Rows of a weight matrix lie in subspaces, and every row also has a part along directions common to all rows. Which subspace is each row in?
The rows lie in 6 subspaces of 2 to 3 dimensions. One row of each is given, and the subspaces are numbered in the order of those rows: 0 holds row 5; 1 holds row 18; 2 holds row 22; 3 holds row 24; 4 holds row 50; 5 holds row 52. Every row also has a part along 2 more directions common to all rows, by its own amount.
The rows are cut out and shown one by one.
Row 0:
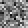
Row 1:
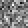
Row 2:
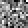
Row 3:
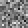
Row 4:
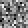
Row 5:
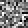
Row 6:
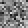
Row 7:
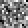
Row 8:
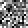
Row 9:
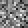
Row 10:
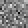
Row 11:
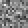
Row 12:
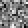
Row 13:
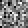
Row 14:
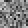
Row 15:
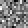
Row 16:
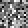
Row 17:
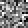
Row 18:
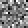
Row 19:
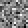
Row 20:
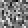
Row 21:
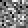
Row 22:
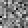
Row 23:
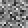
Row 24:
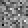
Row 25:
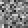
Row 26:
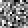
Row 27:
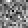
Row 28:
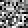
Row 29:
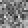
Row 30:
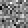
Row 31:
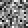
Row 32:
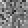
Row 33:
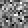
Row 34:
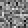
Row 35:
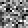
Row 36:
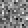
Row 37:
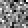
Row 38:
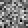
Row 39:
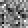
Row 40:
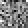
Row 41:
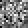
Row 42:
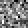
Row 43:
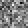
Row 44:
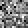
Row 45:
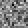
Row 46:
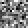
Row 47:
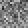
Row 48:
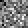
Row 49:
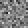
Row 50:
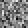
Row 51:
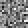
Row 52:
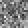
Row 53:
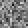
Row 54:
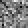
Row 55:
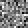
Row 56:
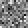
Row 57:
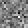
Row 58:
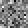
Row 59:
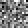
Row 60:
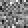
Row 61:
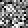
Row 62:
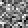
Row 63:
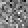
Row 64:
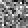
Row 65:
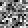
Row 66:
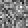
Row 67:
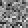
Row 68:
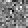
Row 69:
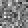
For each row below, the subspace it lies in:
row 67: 2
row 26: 2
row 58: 1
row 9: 2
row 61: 1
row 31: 4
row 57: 5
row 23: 2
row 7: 4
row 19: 0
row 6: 2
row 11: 3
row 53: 4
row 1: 4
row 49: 1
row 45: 4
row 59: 0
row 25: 1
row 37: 4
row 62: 2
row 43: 4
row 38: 4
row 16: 1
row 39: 5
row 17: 0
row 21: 3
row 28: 0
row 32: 5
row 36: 4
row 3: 3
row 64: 3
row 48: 3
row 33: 5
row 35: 3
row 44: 1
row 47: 5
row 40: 5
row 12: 5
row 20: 4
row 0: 2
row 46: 3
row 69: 2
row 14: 3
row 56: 1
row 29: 5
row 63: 5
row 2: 0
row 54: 3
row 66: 3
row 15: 1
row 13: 2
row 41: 5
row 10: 5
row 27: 3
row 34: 0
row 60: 1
